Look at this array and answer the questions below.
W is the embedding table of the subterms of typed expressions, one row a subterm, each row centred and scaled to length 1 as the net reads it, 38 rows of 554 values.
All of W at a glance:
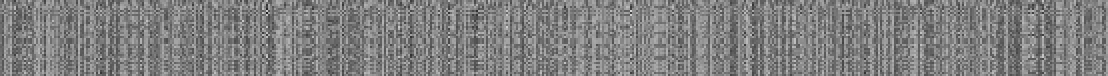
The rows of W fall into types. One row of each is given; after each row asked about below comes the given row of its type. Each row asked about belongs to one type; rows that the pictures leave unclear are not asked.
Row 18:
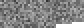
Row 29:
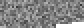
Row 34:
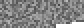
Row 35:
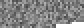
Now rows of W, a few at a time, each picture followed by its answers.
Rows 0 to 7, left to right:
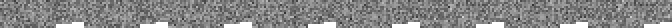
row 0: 18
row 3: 29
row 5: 35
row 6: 34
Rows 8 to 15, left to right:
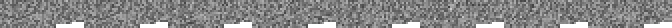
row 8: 34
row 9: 34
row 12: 35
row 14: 35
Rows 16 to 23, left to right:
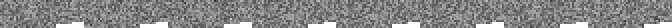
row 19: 34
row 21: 34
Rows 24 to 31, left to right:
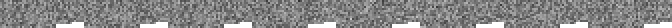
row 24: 35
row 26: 35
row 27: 18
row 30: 34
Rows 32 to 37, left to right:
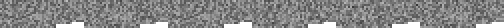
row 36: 29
